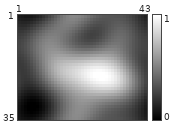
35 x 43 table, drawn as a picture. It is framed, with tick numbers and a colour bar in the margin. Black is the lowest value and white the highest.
Lone odd cells: none. Ninth with the highest average: centre. Calmest part: top right. Ninth with the lowest average: bottom left.
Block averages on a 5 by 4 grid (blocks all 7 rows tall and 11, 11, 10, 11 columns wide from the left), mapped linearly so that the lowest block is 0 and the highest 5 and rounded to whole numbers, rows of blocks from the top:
1 2 2 1
2 3 2 2
2 4 5 3
1 3 5 3
0 2 2 1
